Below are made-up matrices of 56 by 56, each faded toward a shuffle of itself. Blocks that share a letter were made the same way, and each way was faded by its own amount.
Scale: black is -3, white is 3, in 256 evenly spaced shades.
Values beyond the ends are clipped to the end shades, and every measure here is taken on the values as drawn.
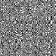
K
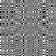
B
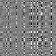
B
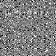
K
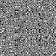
K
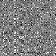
K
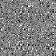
K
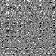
K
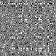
K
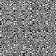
K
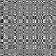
B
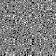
K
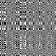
B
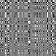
B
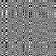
B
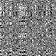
K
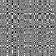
B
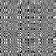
B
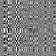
B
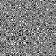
K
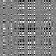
B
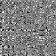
K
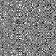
K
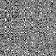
K
